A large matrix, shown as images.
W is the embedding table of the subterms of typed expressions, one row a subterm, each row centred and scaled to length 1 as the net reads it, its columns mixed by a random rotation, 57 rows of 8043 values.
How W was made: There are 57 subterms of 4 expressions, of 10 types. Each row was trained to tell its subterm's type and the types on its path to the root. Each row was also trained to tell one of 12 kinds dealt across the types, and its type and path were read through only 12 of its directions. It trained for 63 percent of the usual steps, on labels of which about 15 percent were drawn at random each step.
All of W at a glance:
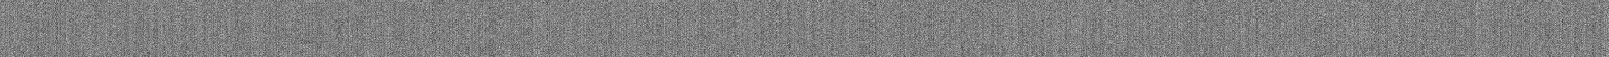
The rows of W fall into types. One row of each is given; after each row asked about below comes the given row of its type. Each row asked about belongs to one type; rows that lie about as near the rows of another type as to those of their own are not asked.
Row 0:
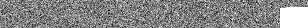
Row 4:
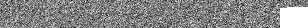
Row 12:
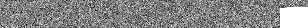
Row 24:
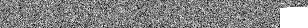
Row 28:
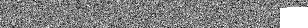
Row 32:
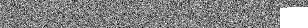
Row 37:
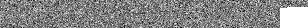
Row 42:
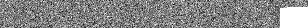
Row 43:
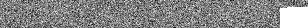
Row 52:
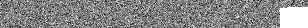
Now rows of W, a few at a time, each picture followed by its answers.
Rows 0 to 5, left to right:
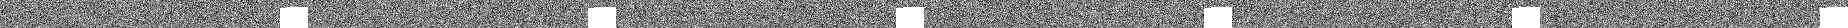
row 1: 0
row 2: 4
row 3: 43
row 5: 32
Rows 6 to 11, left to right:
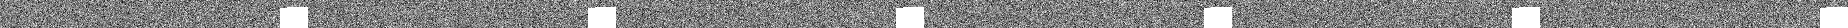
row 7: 52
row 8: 43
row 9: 37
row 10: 42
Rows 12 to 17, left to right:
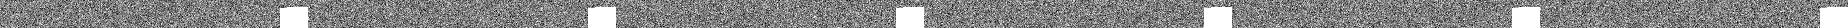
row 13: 43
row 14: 43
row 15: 42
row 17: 12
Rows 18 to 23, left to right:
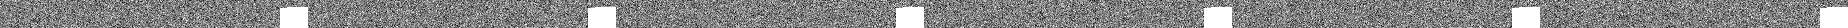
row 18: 32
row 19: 24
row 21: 28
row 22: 24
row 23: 43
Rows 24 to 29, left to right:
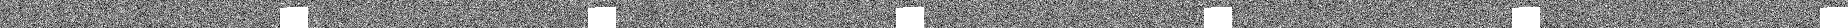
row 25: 32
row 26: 52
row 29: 37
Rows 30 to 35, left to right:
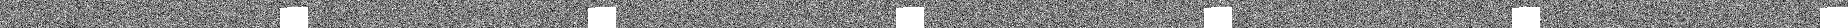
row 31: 37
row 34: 37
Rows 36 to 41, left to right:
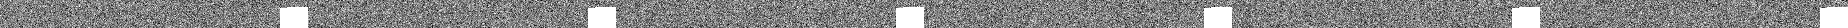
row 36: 4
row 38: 24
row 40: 32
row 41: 37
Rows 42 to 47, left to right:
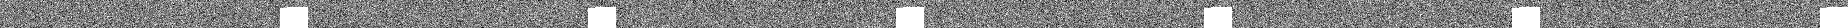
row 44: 28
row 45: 32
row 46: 28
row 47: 28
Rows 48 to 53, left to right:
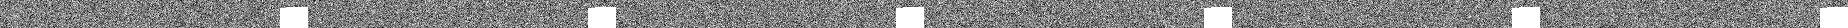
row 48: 0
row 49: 28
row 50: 52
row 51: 4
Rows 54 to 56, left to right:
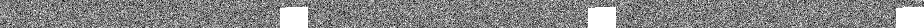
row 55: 52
